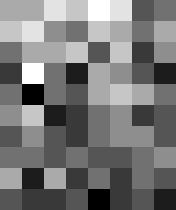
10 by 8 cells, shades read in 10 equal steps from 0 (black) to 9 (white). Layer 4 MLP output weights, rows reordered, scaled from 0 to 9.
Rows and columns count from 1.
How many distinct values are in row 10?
4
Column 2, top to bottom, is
6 8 6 9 0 7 5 4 1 2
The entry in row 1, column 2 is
6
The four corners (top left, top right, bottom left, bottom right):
6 4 3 1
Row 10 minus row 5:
-1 2 -2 0 -6 -5 -3 -3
